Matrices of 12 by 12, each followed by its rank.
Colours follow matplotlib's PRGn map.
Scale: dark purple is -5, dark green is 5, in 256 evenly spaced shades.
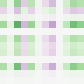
one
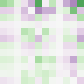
two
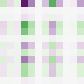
one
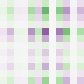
one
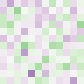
full rank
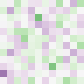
full rank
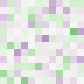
full rank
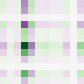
one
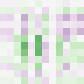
two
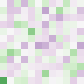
full rank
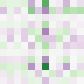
two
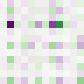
two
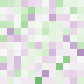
full rank
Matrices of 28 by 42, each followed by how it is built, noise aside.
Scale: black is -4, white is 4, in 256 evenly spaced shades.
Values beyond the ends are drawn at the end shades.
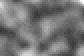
smooth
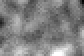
smooth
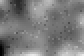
smooth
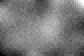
smooth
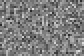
noise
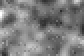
smooth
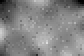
smooth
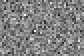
noise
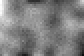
smooth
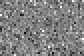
noise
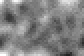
smooth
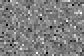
noise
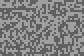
noise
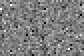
noise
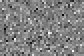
noise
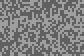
noise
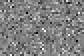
noise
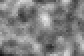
smooth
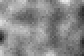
smooth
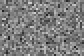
noise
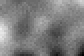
smooth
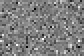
noise
